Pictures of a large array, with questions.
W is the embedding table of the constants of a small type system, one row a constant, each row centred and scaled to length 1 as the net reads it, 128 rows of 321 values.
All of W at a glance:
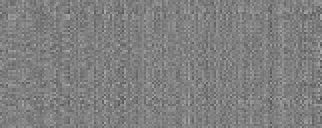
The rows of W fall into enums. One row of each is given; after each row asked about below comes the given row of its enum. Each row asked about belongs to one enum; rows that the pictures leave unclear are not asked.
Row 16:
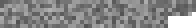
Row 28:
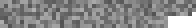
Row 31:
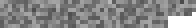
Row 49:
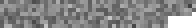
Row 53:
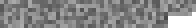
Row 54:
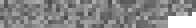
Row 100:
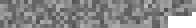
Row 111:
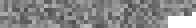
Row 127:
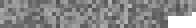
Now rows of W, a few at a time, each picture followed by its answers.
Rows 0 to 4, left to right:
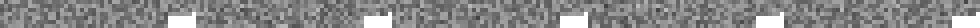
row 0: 53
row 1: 111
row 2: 53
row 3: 49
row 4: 31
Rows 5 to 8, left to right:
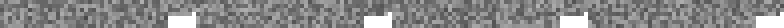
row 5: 53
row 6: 16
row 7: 100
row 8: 28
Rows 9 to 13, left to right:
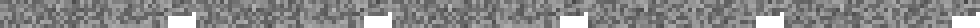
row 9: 100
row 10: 100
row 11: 100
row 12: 31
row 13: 31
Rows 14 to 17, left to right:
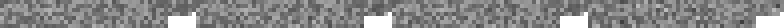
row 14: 16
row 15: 16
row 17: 49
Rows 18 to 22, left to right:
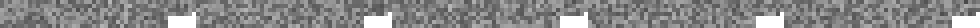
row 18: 127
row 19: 16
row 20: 100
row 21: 28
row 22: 31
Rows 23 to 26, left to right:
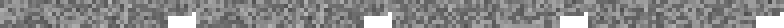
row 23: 127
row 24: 127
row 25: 100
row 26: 31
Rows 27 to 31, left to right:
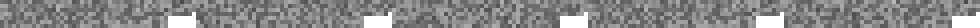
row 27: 100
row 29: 127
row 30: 100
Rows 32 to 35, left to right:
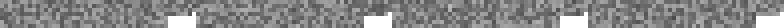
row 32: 28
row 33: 16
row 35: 53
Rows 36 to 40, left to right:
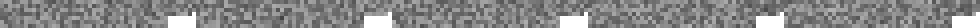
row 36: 28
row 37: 53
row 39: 16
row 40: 16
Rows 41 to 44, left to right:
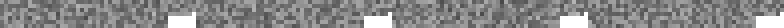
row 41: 53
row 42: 31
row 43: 54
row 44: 28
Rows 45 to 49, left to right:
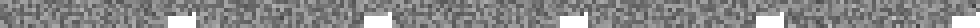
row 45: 28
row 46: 53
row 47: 28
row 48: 53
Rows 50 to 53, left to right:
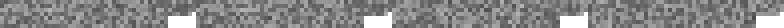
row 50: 16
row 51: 16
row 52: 127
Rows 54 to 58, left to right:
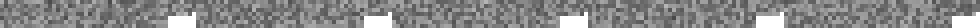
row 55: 100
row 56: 28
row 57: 53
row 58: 16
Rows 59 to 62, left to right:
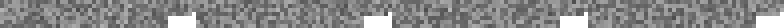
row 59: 127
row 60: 28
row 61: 31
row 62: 53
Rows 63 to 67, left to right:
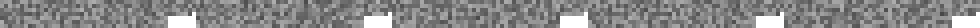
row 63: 28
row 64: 54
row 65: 53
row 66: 28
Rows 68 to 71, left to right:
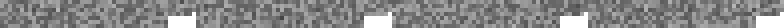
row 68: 31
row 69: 53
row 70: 16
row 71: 100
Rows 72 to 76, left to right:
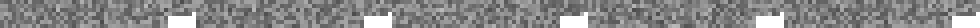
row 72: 100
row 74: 16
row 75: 111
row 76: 100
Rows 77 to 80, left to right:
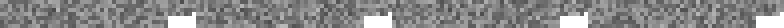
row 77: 31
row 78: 111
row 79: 54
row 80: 127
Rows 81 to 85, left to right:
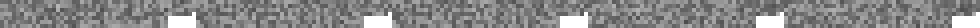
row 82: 28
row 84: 16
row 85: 16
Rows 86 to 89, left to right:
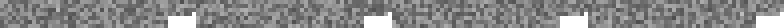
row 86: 31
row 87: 16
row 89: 53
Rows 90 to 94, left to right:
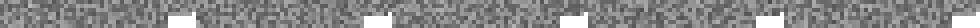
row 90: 53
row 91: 28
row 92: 16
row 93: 31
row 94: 53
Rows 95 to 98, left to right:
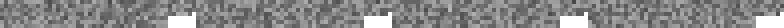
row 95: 54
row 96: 31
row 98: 28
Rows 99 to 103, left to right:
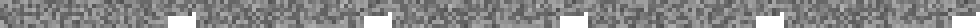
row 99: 28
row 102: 31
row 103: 100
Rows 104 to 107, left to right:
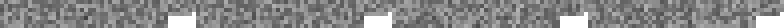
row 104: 53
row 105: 53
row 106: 127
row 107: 100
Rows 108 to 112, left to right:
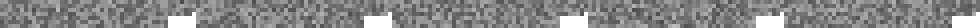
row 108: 31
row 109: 127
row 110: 28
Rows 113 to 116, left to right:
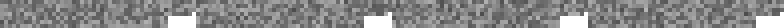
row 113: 100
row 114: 16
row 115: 54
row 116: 31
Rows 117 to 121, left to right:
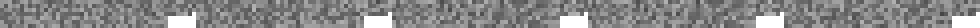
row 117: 28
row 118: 100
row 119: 54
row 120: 54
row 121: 31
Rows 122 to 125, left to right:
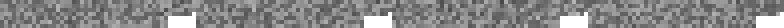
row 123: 31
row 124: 54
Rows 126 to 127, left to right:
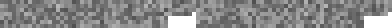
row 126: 100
